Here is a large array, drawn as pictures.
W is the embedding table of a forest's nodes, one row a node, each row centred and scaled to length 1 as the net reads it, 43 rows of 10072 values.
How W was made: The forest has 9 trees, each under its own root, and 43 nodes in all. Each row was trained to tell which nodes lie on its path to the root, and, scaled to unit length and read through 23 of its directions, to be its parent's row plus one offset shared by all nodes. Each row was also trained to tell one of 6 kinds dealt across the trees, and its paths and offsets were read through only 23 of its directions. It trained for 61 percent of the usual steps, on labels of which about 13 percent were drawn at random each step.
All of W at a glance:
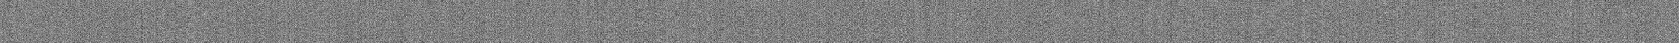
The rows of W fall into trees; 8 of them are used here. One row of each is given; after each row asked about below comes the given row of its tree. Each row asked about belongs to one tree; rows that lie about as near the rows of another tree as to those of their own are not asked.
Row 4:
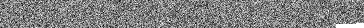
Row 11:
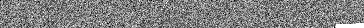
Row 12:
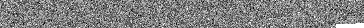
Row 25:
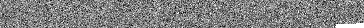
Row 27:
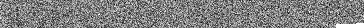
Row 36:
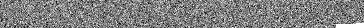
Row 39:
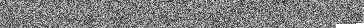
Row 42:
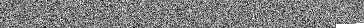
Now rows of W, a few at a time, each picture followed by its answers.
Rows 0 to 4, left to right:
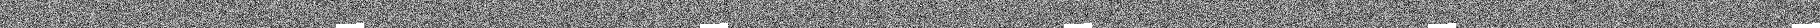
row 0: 25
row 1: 12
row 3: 12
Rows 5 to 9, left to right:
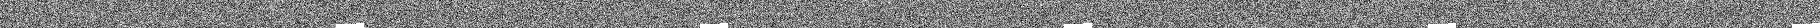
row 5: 25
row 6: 27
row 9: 42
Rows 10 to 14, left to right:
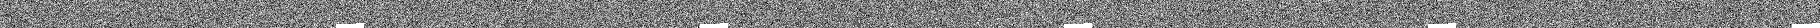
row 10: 27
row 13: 4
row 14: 11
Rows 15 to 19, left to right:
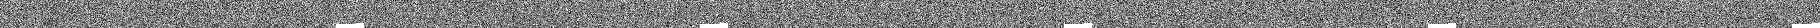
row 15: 11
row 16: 36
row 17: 42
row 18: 27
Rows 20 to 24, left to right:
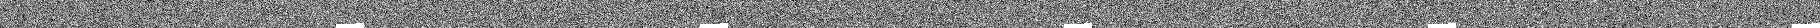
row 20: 42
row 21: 39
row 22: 39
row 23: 4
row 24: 36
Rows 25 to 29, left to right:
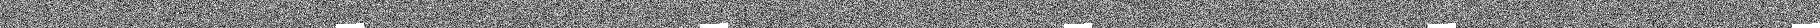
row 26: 36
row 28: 11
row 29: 42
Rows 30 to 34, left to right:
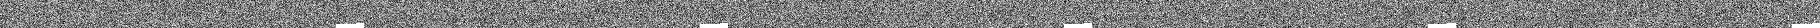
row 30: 25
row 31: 39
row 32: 42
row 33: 36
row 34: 25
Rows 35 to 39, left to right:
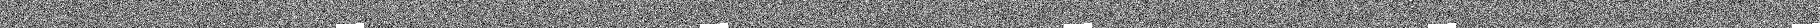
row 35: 12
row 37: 36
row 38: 12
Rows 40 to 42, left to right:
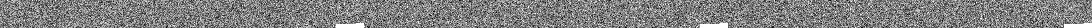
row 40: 11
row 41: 36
